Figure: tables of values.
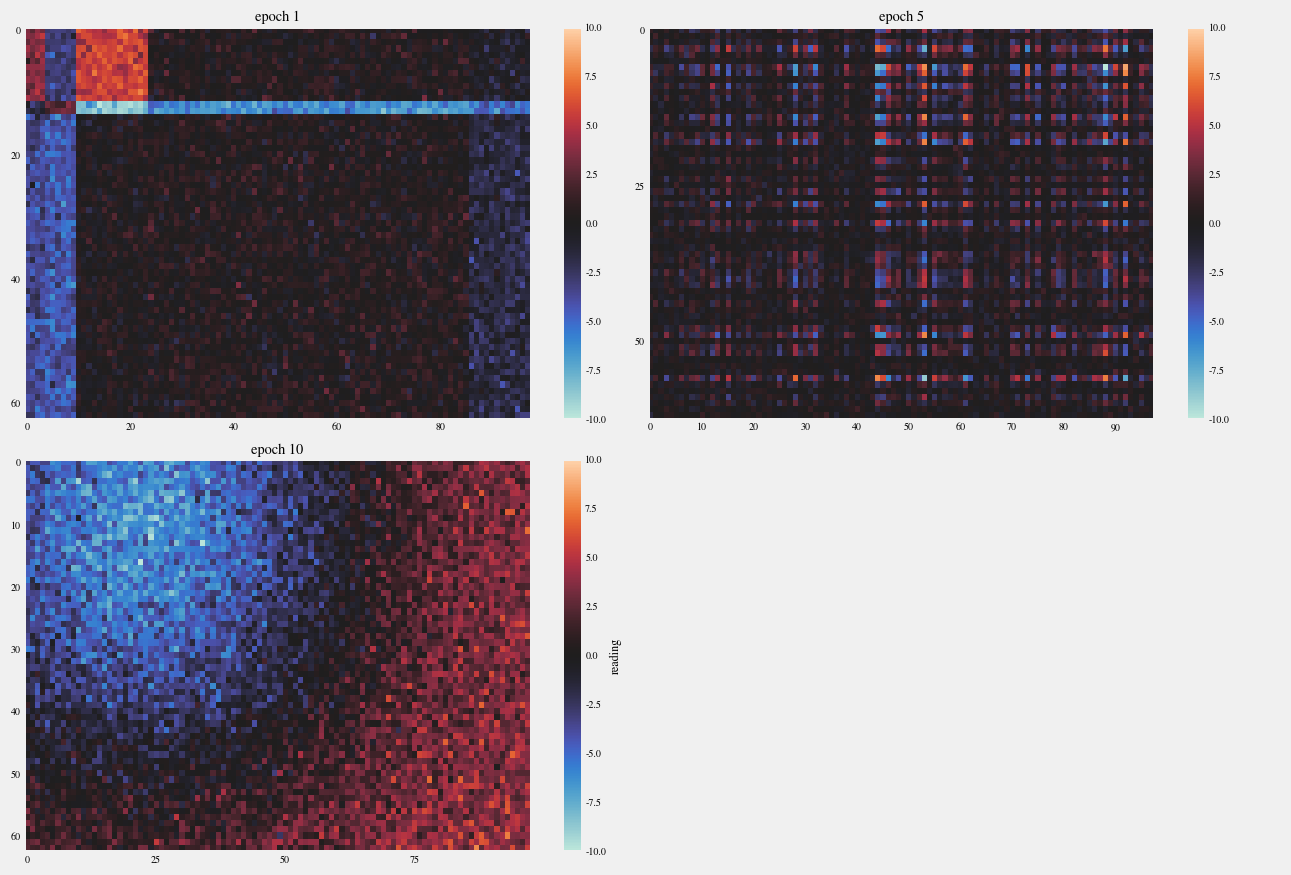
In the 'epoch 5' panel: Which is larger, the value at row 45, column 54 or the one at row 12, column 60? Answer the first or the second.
the first
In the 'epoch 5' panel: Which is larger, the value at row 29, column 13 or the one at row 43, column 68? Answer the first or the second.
the first
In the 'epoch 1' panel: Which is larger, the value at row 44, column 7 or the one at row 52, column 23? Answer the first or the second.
the second
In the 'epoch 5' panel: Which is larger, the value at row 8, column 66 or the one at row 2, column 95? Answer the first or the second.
the second
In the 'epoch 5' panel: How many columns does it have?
98
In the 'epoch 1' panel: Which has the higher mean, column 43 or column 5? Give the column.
43
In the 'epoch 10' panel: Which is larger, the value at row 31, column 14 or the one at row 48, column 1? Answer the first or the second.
the second
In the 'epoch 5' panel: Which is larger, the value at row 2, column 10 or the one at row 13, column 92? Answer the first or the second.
the first
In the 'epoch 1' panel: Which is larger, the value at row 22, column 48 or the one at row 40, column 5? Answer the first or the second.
the first
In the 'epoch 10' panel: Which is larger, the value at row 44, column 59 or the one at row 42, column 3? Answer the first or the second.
the first
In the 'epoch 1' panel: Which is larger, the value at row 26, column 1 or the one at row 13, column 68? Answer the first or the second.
the first
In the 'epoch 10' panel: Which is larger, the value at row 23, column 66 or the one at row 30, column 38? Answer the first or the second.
the first
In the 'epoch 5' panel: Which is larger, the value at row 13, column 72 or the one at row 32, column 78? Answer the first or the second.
the second
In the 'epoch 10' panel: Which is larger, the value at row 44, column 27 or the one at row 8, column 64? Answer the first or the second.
the second
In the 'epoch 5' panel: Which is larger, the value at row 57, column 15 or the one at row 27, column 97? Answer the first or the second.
the second
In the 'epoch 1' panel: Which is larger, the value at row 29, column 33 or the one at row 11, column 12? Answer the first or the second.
the second
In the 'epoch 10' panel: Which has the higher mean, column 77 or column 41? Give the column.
77
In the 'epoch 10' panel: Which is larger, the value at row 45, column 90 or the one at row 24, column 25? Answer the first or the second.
the first
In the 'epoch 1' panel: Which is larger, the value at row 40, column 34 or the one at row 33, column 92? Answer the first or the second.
the first
